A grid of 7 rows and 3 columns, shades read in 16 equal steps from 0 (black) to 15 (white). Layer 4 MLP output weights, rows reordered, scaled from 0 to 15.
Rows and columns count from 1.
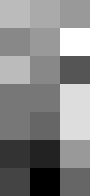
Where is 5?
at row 3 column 3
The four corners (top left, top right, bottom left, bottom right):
11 9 4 6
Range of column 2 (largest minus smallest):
10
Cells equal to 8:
2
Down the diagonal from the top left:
11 9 5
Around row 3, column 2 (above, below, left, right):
9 7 11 5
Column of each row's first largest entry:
1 3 1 3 3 3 3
